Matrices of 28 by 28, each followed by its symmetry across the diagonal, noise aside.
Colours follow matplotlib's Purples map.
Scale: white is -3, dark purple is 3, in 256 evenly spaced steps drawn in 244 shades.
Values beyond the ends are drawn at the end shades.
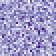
neither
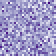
antisymmetric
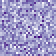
neither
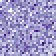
symmetric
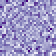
symmetric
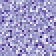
antisymmetric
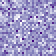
symmetric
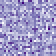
antisymmetric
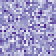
antisymmetric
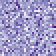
neither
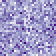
neither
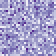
symmetric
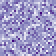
symmetric
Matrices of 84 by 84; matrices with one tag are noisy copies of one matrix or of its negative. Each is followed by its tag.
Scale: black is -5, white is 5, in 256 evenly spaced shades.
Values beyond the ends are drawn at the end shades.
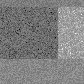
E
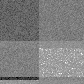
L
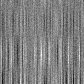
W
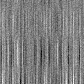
W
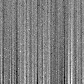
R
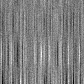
W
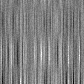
W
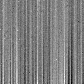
R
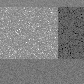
E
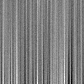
R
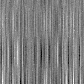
W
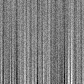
R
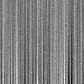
R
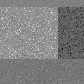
E
